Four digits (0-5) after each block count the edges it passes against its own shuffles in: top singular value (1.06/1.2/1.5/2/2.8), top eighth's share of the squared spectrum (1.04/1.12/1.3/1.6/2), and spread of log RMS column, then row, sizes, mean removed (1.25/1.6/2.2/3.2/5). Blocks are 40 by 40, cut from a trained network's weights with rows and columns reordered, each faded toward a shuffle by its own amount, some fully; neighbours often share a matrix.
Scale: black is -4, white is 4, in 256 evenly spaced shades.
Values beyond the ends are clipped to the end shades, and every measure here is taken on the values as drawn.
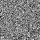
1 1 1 0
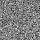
0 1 0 0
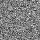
0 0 0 0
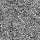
0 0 0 0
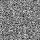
1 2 0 0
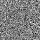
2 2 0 0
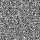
0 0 0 0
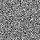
2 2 0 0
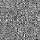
3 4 2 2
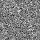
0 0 0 0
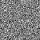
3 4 1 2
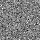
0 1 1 0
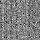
2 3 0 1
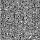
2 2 0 1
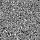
0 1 0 1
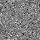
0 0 0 0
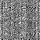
3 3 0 2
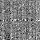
3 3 0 2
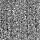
2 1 0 0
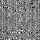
3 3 0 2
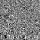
3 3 1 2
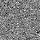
1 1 0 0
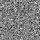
2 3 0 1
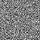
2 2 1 1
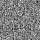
2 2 0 1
